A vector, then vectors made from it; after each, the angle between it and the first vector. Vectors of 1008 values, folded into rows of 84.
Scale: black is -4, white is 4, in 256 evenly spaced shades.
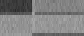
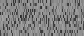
orthogonal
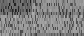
partly aligned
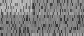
partly opposed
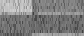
nearly opposite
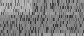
partly opposed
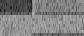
nearly parallel
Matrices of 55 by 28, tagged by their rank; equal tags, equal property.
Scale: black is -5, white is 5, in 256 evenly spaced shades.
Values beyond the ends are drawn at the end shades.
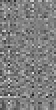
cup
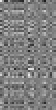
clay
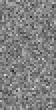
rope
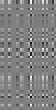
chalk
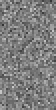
rope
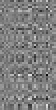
clay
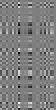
chalk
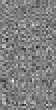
cup
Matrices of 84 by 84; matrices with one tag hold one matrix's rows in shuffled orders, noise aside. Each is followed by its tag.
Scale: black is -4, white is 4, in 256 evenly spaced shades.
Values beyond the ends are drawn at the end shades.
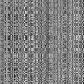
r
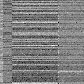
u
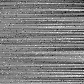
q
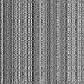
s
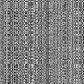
r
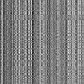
s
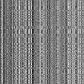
s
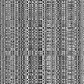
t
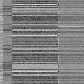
u
